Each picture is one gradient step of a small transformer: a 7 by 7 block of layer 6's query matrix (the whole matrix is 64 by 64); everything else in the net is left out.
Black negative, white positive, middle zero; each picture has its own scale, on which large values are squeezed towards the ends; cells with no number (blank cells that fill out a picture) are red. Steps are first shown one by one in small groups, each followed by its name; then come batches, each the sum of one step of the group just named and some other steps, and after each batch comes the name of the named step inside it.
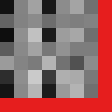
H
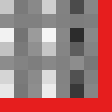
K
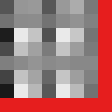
H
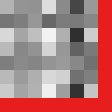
K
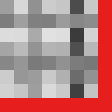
K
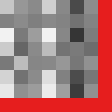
K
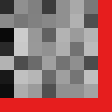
H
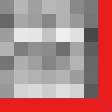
K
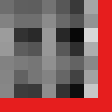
H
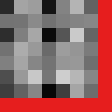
H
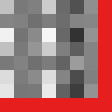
K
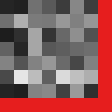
H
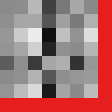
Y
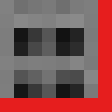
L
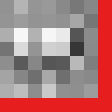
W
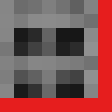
L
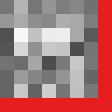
W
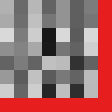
Y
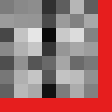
Y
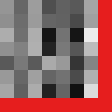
Y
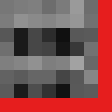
L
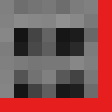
L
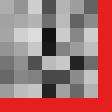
Y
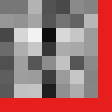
Y
